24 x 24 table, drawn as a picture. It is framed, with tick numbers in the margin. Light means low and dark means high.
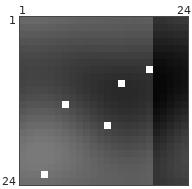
Seam: vertical, 80% of the way across, the right part higher. Average level on the scale: 70%. Histogram: skewed, a long tail of low values. Lone odd cells: 5, each lower than its neighbours. Roughest part: centre.
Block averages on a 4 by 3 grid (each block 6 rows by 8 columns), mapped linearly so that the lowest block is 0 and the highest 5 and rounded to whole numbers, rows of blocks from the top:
2 2 4 | 3 4 5 | 1 3 4 | 0 1 3
